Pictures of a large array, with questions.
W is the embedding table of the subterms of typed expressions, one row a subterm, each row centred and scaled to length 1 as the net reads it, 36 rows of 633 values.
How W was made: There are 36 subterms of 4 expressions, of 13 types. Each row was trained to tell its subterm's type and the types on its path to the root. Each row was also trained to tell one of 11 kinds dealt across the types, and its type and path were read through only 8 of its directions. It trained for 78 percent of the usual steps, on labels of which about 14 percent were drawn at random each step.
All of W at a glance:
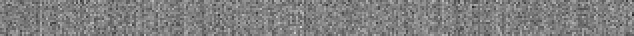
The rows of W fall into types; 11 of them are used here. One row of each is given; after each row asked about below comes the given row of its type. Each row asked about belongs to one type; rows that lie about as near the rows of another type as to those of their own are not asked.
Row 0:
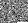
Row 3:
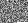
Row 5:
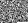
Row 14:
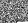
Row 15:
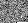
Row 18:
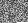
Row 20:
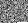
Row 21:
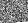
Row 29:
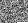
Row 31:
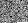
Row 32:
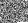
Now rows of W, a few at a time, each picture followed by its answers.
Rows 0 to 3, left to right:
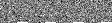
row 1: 15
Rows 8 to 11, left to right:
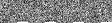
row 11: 29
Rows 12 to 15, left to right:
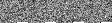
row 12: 29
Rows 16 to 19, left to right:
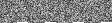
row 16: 31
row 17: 3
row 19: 3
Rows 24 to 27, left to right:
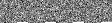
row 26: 18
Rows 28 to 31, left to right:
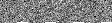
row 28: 18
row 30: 29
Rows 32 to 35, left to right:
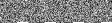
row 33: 3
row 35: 31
